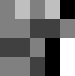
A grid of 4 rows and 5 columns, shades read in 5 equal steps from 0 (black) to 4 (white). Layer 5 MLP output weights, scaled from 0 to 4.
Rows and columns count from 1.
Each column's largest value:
2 3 2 3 4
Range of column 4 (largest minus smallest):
3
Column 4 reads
3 1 0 0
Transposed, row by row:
2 2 1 2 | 3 2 1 2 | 2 1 2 1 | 3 1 0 0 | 0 2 4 4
